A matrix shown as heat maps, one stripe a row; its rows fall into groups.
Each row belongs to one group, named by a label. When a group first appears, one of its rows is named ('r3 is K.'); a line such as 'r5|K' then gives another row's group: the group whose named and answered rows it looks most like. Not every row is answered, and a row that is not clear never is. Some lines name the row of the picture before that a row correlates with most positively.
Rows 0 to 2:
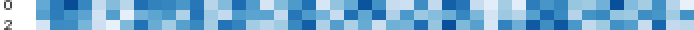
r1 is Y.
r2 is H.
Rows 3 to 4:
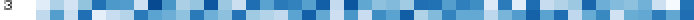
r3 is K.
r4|Y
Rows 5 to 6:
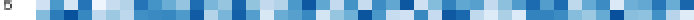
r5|Y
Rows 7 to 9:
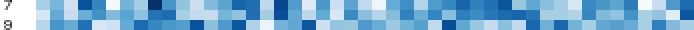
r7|K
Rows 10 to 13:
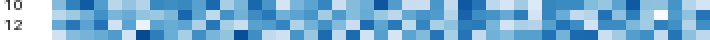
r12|Y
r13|H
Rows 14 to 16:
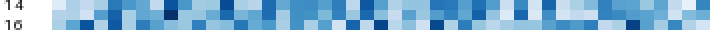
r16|H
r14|K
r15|K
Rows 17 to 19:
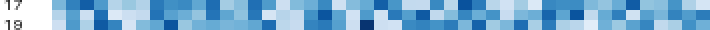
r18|Y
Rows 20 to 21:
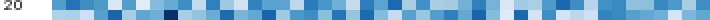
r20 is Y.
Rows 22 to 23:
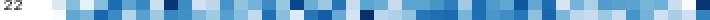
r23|K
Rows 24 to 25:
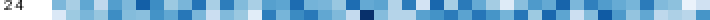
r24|H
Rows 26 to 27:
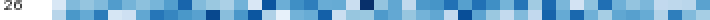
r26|K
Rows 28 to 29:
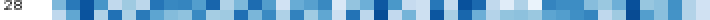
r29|H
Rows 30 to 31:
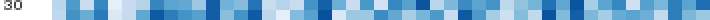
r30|Y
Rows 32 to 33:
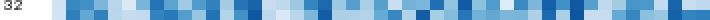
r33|Y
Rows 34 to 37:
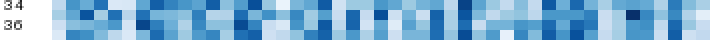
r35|H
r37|H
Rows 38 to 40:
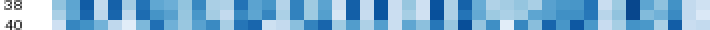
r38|H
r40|H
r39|H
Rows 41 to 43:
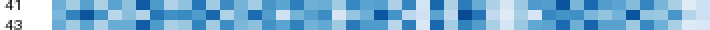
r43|H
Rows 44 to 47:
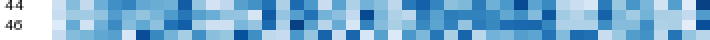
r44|K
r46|K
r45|K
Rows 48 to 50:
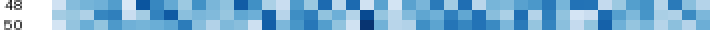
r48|H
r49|K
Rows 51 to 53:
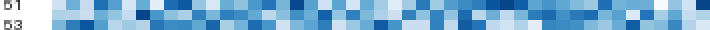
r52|H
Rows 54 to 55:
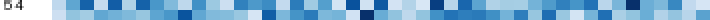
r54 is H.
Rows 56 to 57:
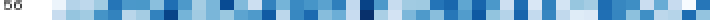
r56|K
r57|K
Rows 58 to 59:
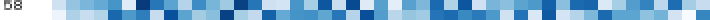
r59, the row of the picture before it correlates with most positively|56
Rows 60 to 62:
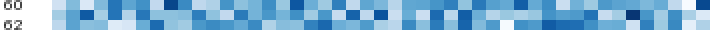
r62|H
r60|K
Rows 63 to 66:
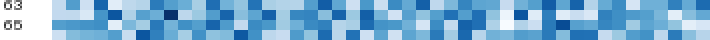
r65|Y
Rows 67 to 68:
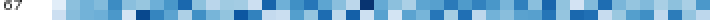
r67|K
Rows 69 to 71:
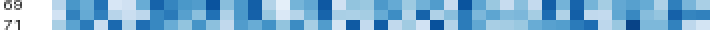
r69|Y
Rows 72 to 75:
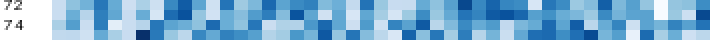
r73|K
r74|Y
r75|H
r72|K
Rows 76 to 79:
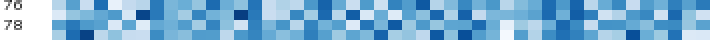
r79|H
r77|H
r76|Y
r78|Y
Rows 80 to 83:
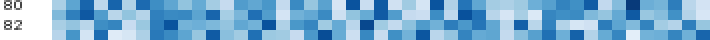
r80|H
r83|Y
